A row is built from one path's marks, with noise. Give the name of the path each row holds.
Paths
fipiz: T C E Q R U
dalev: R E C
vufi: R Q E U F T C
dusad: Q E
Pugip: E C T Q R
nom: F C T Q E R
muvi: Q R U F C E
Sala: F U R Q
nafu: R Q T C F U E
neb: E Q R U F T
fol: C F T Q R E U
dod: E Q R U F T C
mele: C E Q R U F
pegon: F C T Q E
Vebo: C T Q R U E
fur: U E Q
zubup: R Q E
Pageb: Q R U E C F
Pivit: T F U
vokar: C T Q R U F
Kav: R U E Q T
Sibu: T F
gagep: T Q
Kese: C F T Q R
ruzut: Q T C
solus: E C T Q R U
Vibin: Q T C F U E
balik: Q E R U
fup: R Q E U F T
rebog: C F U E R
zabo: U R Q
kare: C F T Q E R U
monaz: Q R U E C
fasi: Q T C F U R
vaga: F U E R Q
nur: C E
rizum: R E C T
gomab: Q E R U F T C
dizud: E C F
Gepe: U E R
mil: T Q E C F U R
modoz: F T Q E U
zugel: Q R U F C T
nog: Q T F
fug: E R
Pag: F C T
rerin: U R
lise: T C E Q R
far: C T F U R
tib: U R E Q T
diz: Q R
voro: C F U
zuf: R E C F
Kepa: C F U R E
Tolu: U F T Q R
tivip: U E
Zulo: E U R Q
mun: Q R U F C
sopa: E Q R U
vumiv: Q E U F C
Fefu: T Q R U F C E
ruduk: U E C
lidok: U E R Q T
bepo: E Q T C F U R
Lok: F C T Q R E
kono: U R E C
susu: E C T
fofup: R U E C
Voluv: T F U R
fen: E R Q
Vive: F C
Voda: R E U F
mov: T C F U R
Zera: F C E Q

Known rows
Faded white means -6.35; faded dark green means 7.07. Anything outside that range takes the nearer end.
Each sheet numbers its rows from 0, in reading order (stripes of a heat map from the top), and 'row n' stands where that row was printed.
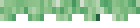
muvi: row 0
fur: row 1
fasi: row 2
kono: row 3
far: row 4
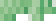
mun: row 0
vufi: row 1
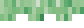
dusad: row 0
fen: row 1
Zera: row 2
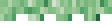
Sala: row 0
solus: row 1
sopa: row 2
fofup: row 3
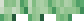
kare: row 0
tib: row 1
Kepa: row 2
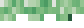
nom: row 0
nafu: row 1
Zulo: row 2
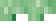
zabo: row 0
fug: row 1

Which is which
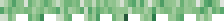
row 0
lise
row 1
tivip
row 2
fipiz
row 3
Tolu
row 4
lidok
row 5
vaga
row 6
diz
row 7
pegon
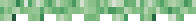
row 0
Vebo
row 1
Voda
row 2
ruzut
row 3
vumiv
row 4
Lok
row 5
Gepe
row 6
rizum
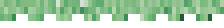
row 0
rerin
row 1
Sibu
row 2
bepo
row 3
dizud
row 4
nog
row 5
mele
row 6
monaz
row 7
Kav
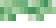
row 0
zuf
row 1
Pugip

